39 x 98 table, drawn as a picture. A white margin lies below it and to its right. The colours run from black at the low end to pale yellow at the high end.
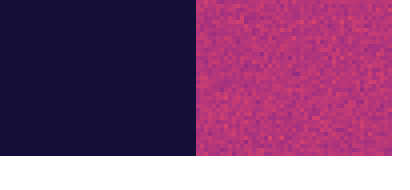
The table splits into one row of 2 panels. Panel 1,1: very low, flat. Panel 1,2: middling, fine-grained, faint in contrast.
